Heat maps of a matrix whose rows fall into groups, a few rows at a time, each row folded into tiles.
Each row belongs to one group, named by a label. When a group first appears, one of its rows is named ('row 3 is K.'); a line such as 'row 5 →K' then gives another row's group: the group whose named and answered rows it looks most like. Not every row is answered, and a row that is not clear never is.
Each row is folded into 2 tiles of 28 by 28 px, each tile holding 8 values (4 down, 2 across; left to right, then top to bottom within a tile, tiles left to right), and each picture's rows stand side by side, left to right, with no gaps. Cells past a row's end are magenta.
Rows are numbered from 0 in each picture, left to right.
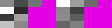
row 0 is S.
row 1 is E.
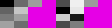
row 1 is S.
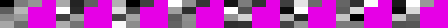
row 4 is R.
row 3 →E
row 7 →S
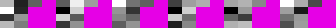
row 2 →E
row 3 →S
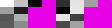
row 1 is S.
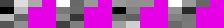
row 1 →E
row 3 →E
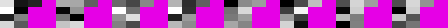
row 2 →R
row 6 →S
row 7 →S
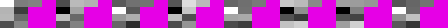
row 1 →S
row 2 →R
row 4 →R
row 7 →R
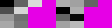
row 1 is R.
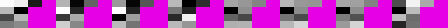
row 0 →E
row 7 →S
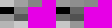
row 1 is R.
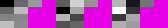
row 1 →S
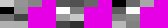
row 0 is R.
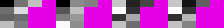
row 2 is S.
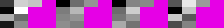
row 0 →S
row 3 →S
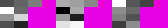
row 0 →R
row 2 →E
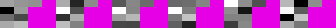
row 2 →R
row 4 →E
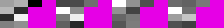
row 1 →R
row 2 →E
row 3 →R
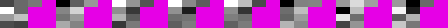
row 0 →R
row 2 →E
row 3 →E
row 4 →E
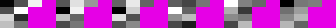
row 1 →S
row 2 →S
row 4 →E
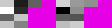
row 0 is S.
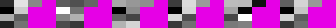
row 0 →S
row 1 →R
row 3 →S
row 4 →E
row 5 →S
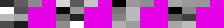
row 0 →R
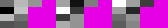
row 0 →S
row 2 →E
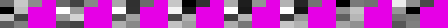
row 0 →S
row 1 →R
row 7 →E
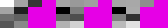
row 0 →E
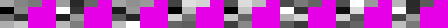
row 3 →S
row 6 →S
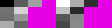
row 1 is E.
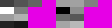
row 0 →R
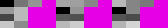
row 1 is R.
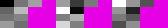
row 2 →E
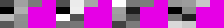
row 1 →S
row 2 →E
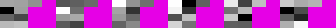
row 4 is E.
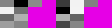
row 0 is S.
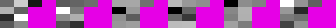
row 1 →R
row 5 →E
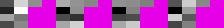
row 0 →S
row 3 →S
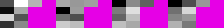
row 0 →S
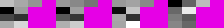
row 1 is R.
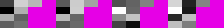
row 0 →S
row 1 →S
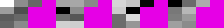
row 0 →E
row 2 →E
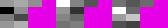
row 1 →E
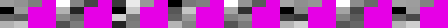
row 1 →E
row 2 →S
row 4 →E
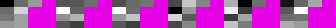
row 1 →R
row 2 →R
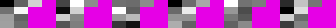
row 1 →S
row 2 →R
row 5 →S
